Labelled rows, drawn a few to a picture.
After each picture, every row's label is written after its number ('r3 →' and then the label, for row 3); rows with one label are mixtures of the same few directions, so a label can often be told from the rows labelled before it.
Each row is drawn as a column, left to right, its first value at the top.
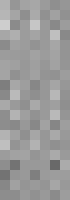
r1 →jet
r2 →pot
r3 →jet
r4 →jet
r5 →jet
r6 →pot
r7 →pot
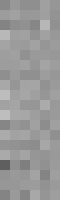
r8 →pot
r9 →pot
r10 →pot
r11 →jet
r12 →jet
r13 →jet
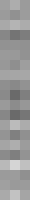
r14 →pot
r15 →pot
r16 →pot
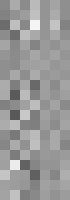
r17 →jet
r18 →pot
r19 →pot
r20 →jet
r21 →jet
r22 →jet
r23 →jet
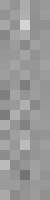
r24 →pot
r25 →pot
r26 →jet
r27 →jet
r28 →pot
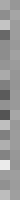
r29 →pot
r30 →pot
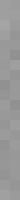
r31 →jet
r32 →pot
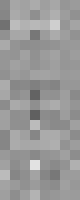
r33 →jet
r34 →jet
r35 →jet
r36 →pot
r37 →jet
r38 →jet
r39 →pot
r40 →pot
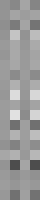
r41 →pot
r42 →pot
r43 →pot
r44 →pot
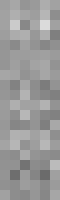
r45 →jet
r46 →jet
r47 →pot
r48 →jet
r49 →jet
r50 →pot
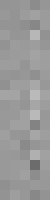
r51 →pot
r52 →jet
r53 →jet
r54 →pot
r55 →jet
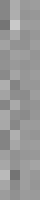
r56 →jet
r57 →jet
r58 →pot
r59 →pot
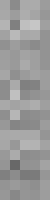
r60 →jet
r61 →pot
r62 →jet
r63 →jet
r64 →pot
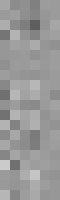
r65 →pot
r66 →pot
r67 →jet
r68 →jet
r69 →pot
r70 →jet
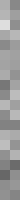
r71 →jet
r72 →pot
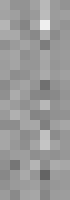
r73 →jet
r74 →pot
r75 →jet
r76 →pot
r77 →jet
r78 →pot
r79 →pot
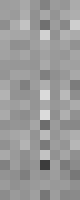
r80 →pot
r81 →jet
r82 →jet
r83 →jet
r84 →pot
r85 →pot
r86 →pot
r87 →jet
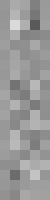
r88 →pot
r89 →jet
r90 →pot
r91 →jet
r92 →pot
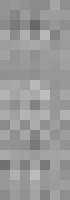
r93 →pot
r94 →jet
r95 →pot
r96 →jet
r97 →pot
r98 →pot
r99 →pot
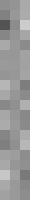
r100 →jet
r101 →jet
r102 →jet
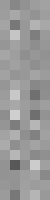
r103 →jet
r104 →pot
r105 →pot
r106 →pot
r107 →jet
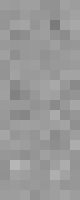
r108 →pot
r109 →pot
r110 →pot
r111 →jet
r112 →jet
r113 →jet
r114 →pot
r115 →jet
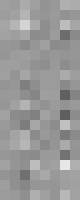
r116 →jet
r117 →jet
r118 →jet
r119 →pot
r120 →jet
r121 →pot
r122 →pot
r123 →pot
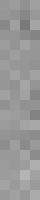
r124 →jet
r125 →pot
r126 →jet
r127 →pot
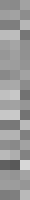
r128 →pot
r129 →pot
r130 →pot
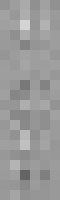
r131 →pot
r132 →pot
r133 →jet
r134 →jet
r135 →jet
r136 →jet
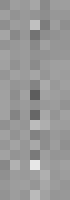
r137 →pot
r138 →pot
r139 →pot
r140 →pot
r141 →jet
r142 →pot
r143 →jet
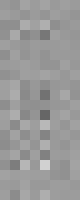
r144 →jet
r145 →pot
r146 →pot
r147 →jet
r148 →pot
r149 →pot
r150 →pot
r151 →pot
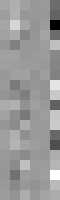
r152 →jet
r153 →jet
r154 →pot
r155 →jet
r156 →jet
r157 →jet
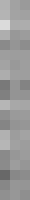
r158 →jet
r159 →jet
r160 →jet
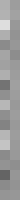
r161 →jet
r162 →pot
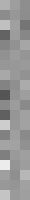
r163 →pot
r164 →jet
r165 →jet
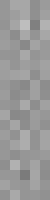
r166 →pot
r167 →pot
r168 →jet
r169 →jet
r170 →jet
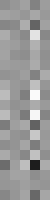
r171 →pot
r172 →jet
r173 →pot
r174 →pot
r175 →pot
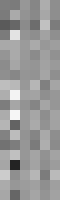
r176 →jet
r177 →pot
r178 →jet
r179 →jet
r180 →jet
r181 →jet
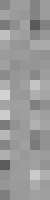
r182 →pot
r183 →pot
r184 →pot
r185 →jet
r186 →jet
